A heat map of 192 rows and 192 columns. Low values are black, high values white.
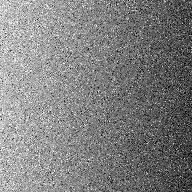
The grain is fine, like static. The histogram is bell-shaped. Overall the values sit about 50% of the way up the scale. No single row or column stands out from its neighbours. There is an overall slope up to the left. There are no regular stripes.
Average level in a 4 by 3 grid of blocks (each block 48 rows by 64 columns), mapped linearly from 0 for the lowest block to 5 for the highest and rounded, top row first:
5 3 1 | 5 3 0 | 5 2 0 | 4 2 0
